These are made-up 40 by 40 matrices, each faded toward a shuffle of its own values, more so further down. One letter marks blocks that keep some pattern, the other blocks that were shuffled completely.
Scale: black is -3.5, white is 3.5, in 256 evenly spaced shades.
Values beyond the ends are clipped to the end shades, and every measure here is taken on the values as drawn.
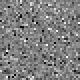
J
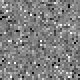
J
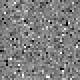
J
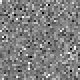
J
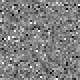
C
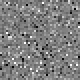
J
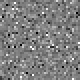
C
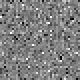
C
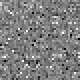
C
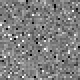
J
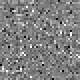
C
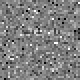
C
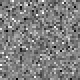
J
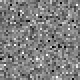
J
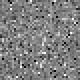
J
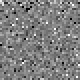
C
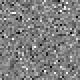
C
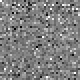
C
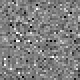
C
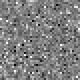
J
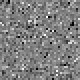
C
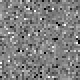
C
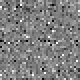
C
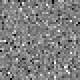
C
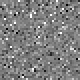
J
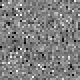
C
